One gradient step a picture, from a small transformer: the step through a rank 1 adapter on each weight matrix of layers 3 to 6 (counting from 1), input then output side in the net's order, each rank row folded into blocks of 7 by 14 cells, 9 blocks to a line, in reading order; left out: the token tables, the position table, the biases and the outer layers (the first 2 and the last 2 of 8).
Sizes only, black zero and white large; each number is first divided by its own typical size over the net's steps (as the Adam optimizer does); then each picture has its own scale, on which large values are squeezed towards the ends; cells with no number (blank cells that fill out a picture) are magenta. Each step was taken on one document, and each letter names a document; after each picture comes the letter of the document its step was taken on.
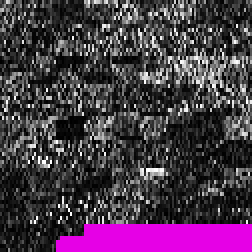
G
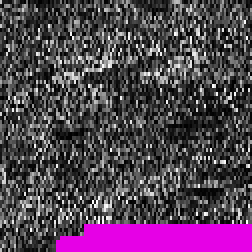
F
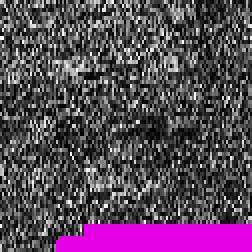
F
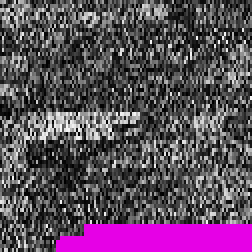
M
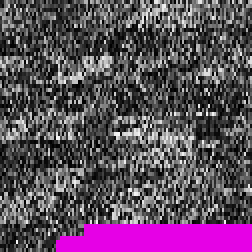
M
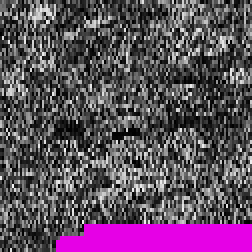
M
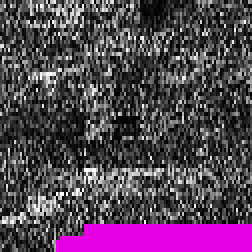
F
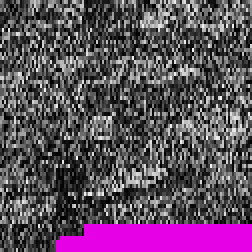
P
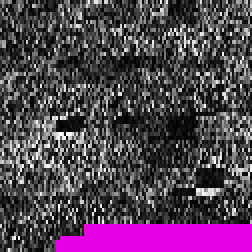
G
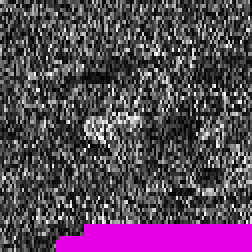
F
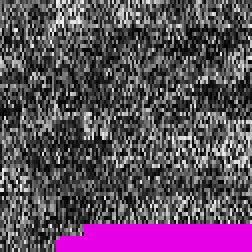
M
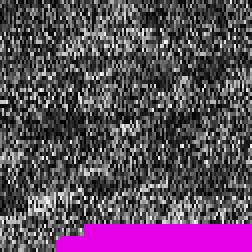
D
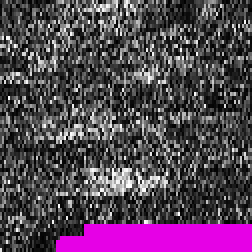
F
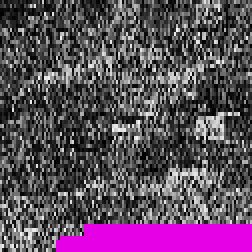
D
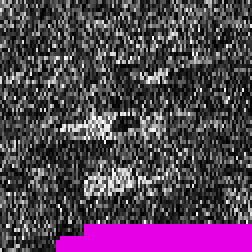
F
